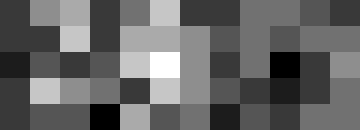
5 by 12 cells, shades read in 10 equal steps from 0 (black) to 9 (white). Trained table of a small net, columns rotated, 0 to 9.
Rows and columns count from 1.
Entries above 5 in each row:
2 3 2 2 1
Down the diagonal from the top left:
2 2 2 4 6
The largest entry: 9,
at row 3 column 6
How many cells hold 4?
12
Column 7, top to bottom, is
2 5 5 5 4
